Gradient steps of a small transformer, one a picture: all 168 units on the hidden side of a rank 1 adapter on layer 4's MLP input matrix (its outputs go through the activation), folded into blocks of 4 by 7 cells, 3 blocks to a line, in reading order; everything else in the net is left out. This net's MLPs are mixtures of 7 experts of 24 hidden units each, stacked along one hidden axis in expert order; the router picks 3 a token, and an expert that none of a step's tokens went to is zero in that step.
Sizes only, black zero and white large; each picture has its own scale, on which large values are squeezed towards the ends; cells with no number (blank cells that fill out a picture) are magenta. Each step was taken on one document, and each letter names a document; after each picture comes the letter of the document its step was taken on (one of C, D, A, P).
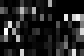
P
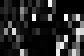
P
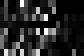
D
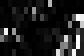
P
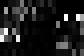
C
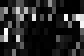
C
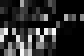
D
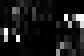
C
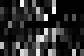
D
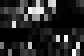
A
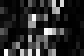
D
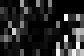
P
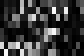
D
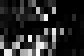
D
